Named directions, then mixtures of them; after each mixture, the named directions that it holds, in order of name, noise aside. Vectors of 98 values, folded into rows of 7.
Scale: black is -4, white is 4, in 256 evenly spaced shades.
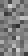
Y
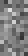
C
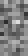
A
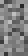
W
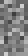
W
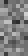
A, W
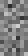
Y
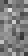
C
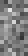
C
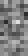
A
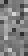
C, W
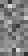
W, Y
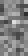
A, C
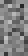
W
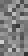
C, Y
